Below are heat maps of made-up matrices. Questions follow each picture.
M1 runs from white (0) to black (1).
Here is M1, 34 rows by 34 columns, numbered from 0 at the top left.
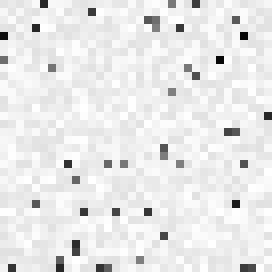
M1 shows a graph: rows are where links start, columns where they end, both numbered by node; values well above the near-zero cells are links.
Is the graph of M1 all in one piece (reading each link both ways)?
yes
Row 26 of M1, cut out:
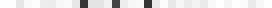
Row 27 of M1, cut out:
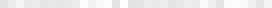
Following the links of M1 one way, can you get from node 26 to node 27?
yes
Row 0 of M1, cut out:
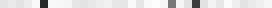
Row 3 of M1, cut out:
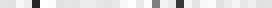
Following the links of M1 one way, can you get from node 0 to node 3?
no
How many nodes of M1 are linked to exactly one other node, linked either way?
9
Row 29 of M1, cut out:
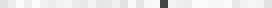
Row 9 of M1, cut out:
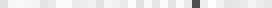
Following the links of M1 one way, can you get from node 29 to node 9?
yes
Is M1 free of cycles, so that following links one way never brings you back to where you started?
yes
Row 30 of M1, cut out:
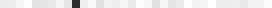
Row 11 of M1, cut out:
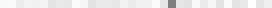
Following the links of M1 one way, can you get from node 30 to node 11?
no
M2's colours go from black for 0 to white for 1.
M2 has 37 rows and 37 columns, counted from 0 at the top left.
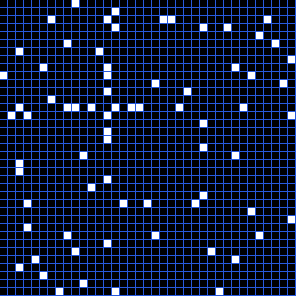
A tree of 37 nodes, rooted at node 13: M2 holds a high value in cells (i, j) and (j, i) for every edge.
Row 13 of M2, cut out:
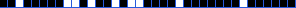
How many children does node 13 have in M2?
9
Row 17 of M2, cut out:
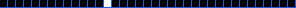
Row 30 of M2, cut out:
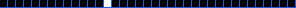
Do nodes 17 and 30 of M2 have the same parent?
yes
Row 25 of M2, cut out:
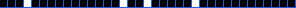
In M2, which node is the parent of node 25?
3
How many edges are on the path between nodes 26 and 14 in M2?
4
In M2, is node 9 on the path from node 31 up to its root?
yes
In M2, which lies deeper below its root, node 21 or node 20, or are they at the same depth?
the same depth
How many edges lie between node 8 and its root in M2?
1
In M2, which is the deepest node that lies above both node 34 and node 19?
8
